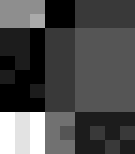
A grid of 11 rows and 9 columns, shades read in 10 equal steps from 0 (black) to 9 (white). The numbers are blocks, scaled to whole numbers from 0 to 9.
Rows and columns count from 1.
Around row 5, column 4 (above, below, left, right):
2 2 0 2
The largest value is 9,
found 6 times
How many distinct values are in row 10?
6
